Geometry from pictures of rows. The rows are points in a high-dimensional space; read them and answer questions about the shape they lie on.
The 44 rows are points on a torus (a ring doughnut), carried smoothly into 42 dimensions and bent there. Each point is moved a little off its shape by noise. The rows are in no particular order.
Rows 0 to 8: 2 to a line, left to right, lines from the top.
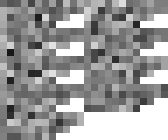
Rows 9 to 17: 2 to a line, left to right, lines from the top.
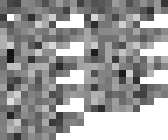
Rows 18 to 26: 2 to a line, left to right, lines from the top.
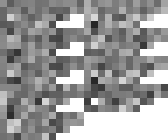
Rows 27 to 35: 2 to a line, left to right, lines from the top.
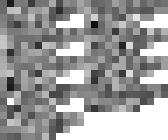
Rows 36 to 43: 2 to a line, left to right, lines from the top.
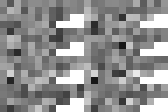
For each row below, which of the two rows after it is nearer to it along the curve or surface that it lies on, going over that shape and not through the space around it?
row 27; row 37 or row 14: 14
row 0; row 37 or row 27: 37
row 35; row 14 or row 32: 14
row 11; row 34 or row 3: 34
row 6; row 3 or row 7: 7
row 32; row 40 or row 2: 2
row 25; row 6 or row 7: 7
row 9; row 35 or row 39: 35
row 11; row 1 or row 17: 1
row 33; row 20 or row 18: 20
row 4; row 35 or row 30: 30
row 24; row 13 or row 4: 4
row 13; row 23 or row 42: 42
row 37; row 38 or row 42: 42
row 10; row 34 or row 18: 34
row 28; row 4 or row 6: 6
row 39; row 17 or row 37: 37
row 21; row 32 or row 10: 10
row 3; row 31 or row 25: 25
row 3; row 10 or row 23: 10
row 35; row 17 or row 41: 17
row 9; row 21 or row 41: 21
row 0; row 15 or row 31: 31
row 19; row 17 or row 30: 30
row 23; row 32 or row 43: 43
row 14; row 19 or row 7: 19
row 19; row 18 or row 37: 37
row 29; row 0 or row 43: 43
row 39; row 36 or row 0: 0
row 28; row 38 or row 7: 7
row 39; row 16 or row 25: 16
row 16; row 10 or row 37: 10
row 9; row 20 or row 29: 20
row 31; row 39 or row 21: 39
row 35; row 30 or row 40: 30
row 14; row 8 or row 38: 8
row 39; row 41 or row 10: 41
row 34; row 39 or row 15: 15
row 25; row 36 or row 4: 36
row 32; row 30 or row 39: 30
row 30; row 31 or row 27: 31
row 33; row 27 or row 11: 27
